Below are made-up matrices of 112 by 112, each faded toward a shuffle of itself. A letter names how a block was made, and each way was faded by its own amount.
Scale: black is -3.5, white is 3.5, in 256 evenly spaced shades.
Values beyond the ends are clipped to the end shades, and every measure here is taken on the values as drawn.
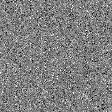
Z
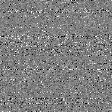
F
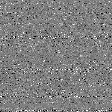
F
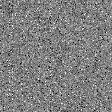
Z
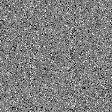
Z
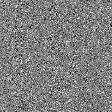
Z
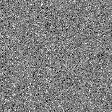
Z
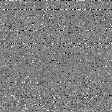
F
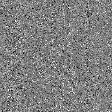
Z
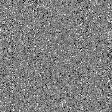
Z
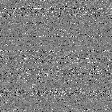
F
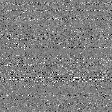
F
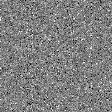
Z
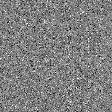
Z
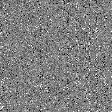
Z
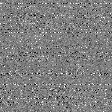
F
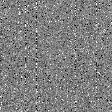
Z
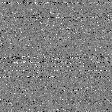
F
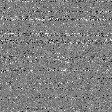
F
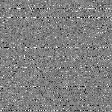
F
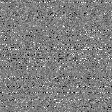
F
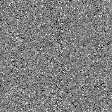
Z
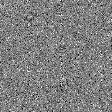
Z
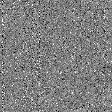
Z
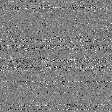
F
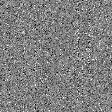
Z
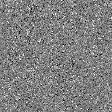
Z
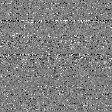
F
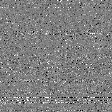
F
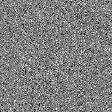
Z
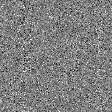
Z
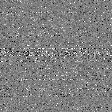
F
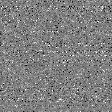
F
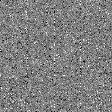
Z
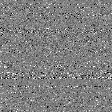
F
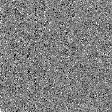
Z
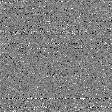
F
